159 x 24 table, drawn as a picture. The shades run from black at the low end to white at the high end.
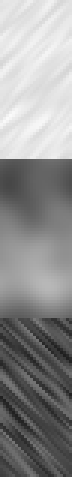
It is made of 3 by 1 panels. Panel 1,1: very high, slanting up to the right, faint in contrast. Panel 2,1: middling, smooth, strong in contrast. Panel 3,1: low, slanting down to the right.
